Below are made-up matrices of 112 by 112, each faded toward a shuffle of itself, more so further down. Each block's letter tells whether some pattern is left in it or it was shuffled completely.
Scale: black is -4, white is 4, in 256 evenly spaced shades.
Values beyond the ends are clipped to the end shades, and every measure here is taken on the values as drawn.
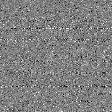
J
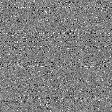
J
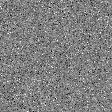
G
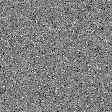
G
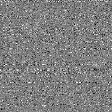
J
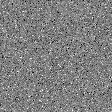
G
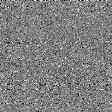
J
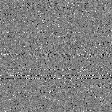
J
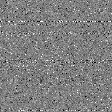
J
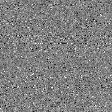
J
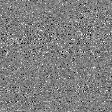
J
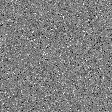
G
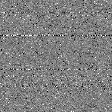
J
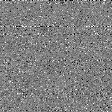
J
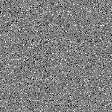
J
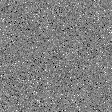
G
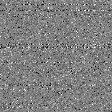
J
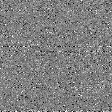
J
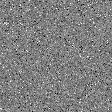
G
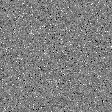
G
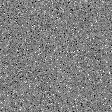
G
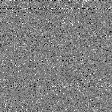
J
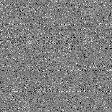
J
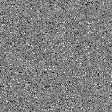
J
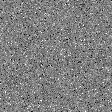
G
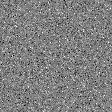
G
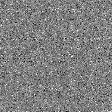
J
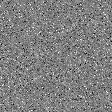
G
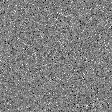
G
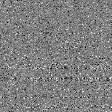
J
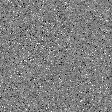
G
